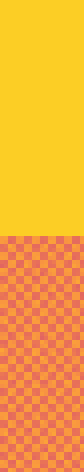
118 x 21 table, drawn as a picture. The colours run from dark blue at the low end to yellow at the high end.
It is made of 2 by 1 panels. Panel 1,1: very high, flat. Panel 2,1: high, checkered.
